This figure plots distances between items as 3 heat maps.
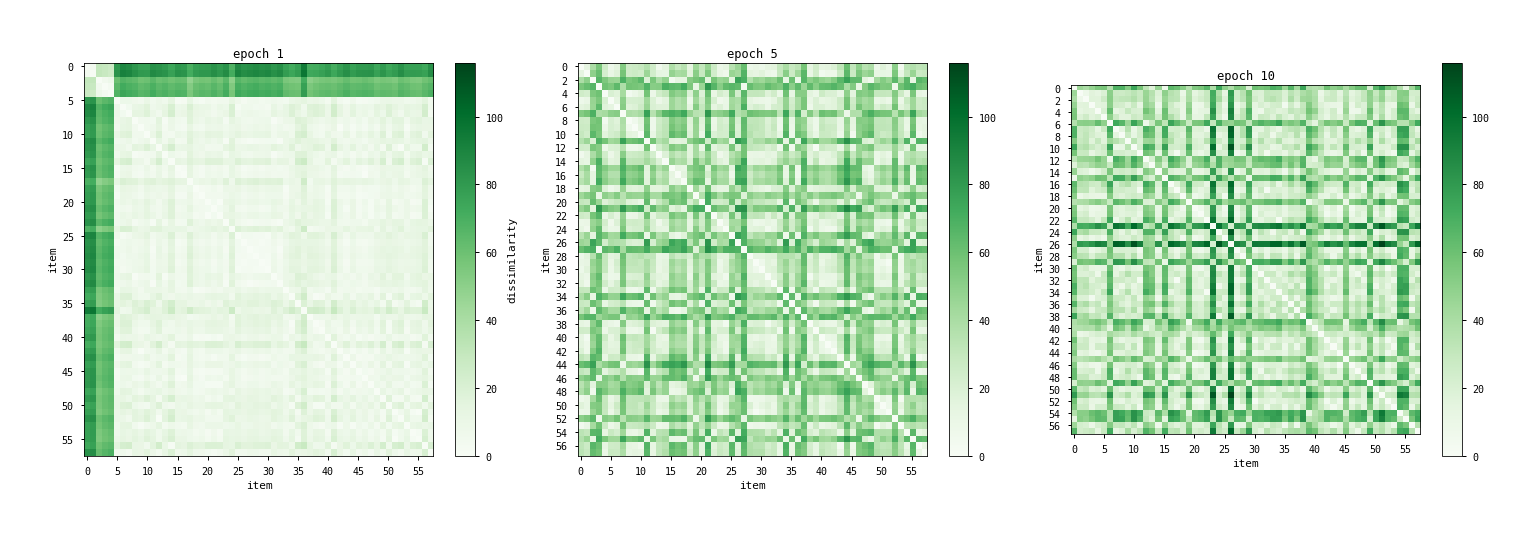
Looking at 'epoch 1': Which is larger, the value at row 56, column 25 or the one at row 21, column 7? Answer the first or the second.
the first
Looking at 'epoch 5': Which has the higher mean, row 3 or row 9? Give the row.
3
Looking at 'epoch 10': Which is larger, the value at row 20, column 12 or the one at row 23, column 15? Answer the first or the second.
the first
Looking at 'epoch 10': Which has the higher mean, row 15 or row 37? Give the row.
15
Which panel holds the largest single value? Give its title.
epoch 10
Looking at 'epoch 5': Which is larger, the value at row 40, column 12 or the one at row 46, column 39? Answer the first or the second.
the second
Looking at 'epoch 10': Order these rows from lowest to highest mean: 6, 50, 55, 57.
50, 57, 6, 55
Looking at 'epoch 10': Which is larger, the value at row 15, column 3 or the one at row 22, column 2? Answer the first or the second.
the first
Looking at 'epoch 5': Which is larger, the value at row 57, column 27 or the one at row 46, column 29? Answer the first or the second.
the first
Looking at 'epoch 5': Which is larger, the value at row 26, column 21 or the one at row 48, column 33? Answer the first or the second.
the first
